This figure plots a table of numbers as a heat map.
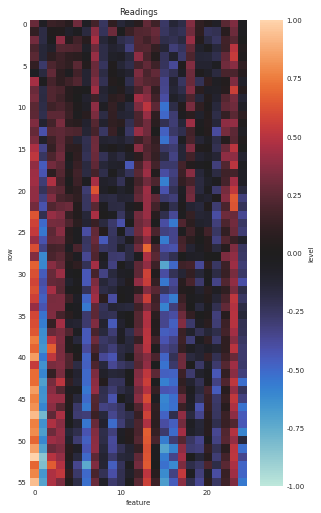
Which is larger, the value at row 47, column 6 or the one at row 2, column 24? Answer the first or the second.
the second
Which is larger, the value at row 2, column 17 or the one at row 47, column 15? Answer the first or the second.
the first
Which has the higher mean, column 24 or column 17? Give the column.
17
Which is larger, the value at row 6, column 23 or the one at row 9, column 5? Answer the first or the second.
the first
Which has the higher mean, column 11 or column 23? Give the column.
23
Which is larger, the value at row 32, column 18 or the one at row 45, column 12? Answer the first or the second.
the second
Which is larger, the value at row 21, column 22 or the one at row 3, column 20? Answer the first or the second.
the first
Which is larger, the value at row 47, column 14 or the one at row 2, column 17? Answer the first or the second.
the first
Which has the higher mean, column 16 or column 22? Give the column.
22
